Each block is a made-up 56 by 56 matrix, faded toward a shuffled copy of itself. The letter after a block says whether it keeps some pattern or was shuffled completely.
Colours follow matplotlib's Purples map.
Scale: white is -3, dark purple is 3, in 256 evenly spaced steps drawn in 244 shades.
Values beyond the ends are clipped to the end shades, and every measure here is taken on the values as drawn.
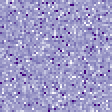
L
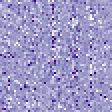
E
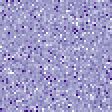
L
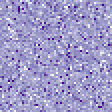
L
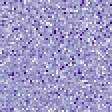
L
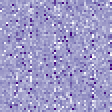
E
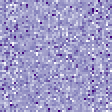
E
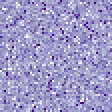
L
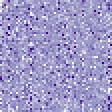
E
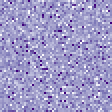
L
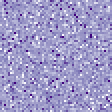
L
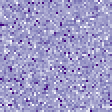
L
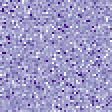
L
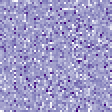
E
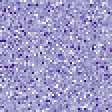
L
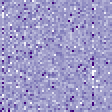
E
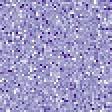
L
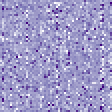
E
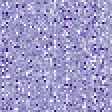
E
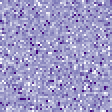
L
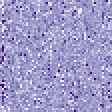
E
